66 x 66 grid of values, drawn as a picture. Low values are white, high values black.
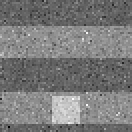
Stripes: horizontal, repeating 2 times. Average level on the scale: 50%. Ninth with the lowest average: bottom middle. Odd patch: lower, in the bottom middle.
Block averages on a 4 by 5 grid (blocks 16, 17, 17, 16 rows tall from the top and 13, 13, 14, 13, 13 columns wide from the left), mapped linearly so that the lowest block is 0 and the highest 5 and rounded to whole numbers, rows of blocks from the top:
55555
33333
55455
33033
